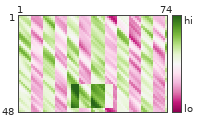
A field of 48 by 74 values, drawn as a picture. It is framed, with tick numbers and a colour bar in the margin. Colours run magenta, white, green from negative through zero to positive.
Upright stripes repeat 6 times across the table. An odd patch, higher than its surroundings, sits in the bottom middle. Overall the values sit about 50% of the way up the scale. The bottom middle is the ninth with the highest average.
